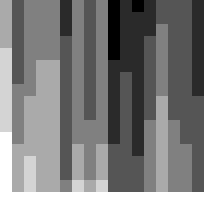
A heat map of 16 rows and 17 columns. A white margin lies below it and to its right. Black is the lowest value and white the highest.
The bottom left is the ninth with the highest average. There is an overall slope up to the bottom left. Streaks run downward.
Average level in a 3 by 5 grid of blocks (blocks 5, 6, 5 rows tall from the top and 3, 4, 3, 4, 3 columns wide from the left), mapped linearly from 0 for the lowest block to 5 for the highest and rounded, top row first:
22000 | 33111 | 53222
